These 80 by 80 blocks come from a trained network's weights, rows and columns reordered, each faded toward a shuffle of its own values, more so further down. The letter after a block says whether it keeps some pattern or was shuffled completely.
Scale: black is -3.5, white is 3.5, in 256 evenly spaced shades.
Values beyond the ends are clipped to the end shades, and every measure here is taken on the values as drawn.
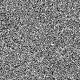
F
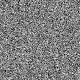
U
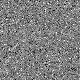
F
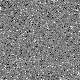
F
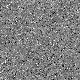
F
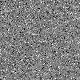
F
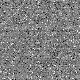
U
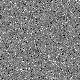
F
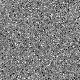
U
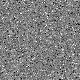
F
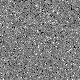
F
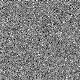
U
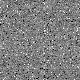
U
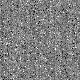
U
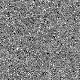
U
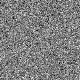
F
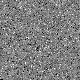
F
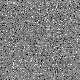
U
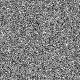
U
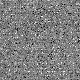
U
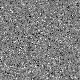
F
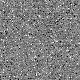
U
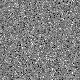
F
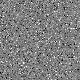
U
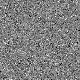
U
